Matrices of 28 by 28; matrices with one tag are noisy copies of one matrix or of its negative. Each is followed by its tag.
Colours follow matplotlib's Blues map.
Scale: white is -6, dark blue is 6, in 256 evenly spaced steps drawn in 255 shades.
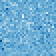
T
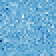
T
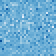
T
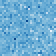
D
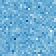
D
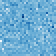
T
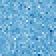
D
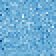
T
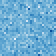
D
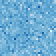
D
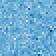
D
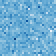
D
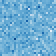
D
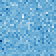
T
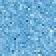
D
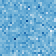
D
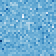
T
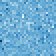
T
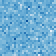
D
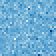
D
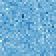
T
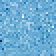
T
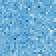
D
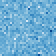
D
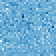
T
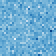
D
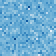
D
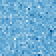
D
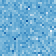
D
